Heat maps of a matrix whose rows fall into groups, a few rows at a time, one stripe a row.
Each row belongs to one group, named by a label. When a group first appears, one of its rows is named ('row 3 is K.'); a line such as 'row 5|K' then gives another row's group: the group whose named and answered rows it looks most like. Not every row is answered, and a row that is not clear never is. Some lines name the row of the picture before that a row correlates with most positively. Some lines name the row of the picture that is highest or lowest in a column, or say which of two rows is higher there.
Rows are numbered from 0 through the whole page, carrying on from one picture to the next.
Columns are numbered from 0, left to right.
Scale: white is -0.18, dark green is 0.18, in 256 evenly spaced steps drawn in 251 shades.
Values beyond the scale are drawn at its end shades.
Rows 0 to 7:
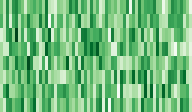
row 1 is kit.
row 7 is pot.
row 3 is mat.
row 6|pot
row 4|pot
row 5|kit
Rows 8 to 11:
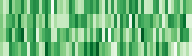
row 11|mat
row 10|pot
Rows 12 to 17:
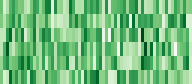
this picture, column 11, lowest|16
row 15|pot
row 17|mat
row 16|pot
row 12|mat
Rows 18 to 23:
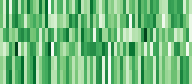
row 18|kit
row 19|kit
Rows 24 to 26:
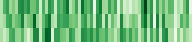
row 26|mat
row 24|pot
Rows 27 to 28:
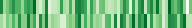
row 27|kit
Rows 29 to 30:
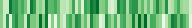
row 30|kit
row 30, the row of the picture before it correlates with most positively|28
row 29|mat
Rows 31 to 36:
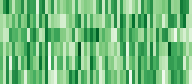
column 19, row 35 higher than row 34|Yes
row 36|kit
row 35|kit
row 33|mat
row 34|kit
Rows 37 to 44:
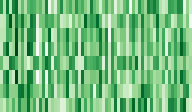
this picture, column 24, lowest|43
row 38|mat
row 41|mat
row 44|kit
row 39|pot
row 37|kit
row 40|pot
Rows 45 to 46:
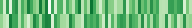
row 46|mat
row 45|kit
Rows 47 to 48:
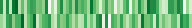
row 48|pot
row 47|kit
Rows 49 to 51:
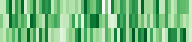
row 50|mat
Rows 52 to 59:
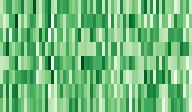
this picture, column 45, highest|53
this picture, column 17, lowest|53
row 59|kit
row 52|pot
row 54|kit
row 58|kit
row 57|pot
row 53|mat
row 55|pot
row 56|mat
